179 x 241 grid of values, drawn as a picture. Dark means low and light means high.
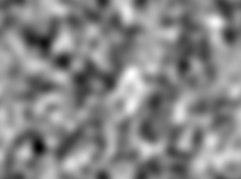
The field is smooth, with broad soft blobs. There are no lone odd cells. The values follow a bell shape. There is no seam.
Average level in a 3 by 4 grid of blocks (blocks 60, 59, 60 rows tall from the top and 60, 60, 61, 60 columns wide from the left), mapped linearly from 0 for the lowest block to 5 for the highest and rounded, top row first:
1240 | 4053 | 2205
